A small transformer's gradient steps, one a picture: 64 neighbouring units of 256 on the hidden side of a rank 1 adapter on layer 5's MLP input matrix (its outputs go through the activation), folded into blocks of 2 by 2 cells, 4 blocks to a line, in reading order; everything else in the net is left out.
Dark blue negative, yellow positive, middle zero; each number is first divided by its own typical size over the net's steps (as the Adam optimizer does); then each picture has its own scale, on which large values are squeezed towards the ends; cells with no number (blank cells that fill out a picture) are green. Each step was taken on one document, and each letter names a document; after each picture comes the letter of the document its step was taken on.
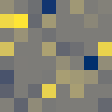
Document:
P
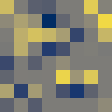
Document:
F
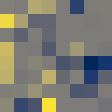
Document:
P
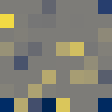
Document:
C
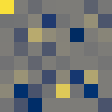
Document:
F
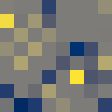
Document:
C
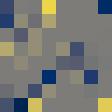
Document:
C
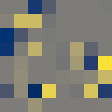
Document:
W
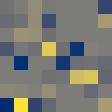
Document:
C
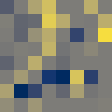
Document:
F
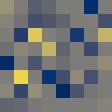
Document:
F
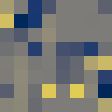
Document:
W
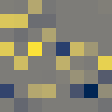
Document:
W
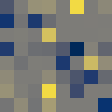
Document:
P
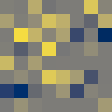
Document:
F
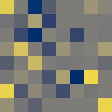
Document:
F
